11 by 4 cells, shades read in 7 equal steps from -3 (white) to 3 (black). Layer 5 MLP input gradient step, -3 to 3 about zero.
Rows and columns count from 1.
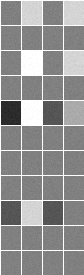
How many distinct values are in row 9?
3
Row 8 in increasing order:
0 0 0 0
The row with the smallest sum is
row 3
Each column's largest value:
2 0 1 0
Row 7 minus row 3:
0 3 0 2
